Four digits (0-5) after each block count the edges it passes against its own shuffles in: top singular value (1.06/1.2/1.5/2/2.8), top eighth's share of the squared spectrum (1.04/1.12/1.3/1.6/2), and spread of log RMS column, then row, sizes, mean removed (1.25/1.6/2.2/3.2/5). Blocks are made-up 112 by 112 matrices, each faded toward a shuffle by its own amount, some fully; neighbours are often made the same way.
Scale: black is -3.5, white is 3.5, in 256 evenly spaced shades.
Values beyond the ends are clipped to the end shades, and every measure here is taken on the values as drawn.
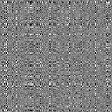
5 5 4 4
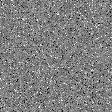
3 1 1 0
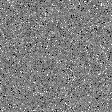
2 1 0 0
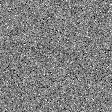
0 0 0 0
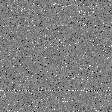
2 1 0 1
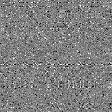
4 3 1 3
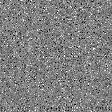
3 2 0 2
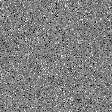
2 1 0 1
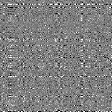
5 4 2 4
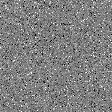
2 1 0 0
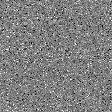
3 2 0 1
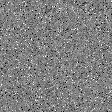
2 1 0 0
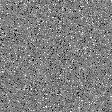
2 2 1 0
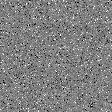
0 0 0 0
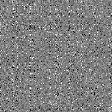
4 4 3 2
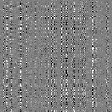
5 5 4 3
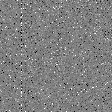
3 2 1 0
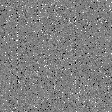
3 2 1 0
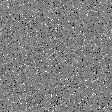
1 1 0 0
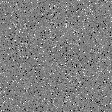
2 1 1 0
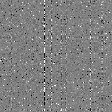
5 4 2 1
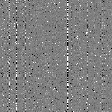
5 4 3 0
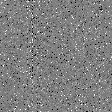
3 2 1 0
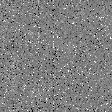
3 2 1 0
